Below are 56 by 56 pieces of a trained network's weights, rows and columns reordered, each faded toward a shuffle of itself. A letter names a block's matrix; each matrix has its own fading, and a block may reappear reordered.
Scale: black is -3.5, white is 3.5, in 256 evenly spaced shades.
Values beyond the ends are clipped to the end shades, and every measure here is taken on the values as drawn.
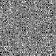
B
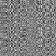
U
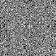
B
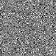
B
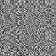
U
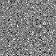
B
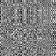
U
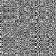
U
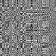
U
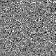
B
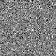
B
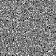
B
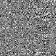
B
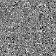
B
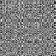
U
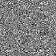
B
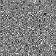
B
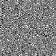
B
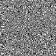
B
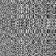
U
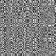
U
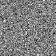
B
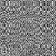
U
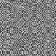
U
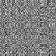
U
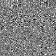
B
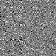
B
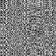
U
